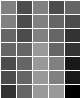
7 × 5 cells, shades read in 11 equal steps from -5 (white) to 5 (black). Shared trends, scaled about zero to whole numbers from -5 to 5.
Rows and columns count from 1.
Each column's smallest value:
0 1 -1 -1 1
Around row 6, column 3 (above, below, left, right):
-1 -1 1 0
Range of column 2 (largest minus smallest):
1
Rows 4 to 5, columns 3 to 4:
-1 1 | -1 0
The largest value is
5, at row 7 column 5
